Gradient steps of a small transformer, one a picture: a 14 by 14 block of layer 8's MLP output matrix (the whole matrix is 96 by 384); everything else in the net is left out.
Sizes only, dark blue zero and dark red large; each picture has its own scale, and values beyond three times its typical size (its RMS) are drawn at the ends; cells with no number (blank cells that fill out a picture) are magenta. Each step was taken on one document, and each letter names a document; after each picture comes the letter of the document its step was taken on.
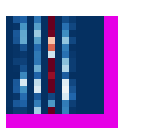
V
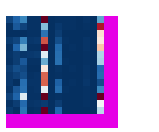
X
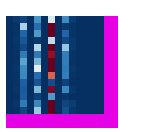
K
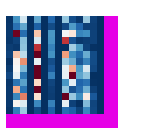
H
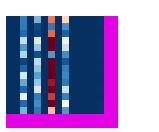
K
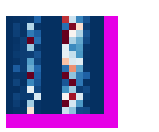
H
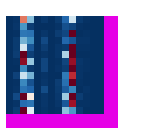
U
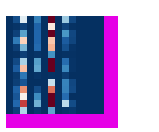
V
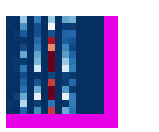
V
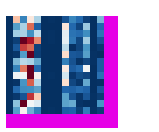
H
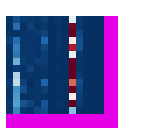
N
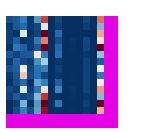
X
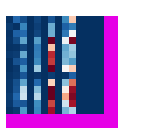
V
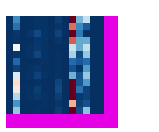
N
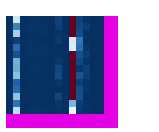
N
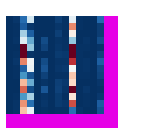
U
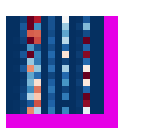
H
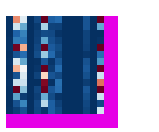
X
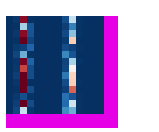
U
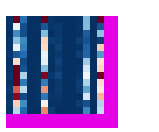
X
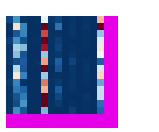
X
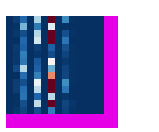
K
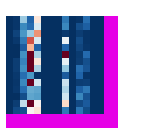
H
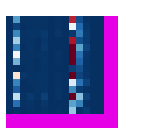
N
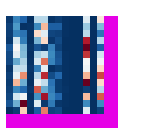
X
